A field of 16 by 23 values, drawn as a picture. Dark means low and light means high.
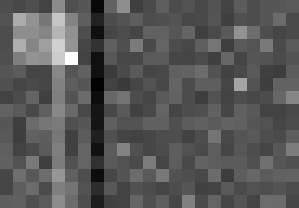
Ninth with the highest average: top left. Histogram: skewed, a long tail of high values. Odd lines: columns 5 and 8. Roughest part: top left. Odd patch: higher, in the top left.
